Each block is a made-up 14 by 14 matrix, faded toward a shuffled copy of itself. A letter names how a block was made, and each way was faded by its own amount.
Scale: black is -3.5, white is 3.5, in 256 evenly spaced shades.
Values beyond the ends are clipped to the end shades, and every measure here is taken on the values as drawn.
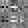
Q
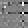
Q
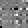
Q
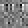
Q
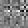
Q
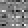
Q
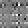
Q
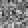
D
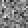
D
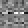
Q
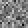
D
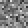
D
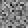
D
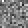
D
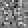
D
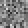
D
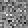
D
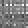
Q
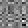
Q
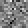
D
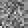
D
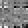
Q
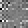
Q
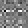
Q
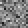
D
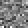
D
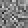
D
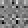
Q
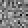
D
